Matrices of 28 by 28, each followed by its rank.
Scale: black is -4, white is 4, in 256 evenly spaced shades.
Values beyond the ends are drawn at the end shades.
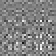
three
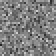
full rank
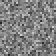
full rank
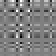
one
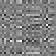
three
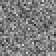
full rank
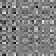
three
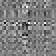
three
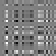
one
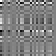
one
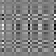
one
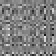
three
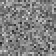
full rank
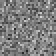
full rank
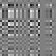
one
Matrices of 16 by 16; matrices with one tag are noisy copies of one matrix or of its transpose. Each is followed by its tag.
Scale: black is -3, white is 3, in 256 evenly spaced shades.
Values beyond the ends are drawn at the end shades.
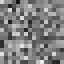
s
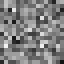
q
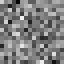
s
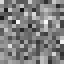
s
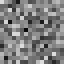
s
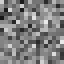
s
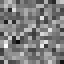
q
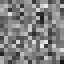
q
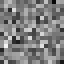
q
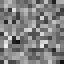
q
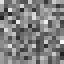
s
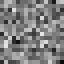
q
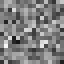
q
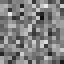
q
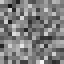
s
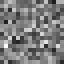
q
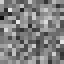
s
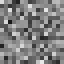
s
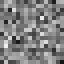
q
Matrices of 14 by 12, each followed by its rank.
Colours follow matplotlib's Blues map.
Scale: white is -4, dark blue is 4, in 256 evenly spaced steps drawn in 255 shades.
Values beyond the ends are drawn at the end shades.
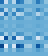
one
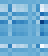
one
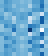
two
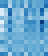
two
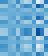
one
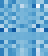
two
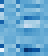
two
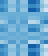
one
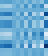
one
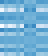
one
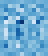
two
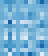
two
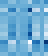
one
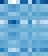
one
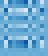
one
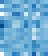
two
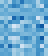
two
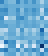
two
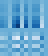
one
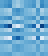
one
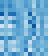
two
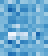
two
